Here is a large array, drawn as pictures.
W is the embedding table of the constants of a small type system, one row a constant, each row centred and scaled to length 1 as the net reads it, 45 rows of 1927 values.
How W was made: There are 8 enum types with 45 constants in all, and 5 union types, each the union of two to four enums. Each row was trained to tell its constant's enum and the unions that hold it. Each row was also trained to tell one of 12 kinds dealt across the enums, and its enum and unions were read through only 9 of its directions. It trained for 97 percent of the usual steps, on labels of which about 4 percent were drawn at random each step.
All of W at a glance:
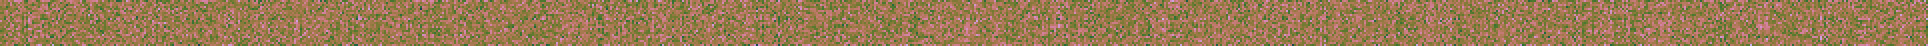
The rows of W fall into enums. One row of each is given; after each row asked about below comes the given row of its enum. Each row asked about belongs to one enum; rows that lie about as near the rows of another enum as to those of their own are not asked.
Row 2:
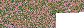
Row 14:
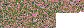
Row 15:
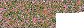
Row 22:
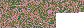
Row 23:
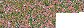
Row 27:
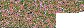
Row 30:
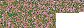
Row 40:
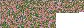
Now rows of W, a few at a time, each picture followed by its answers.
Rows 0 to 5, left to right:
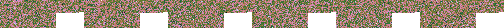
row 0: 40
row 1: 40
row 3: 27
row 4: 22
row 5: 27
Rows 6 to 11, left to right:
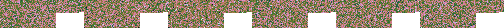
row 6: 27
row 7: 40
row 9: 14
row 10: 22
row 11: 15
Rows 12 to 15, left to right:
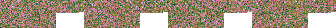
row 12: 40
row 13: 15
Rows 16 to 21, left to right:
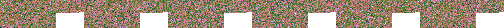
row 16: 2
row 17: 40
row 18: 2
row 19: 2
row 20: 15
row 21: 27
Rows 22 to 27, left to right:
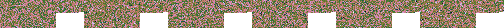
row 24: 2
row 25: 27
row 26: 40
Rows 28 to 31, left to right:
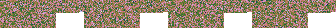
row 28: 2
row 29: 23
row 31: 14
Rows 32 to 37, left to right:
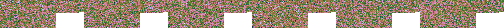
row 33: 2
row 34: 27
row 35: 23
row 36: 15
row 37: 15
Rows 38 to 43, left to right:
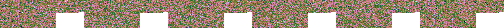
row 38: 27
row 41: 2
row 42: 22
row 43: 40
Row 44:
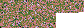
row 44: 14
